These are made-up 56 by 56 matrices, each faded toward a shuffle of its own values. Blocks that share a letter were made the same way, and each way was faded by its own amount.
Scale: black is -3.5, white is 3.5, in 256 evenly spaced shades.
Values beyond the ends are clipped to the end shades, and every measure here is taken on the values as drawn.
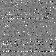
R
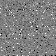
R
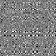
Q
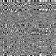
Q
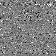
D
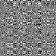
Q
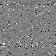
R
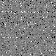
R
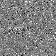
D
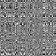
Q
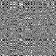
Q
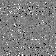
R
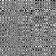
Q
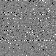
R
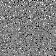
D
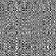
Q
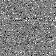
D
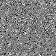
D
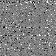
R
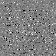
R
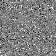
D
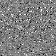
D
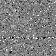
D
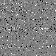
R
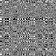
Q
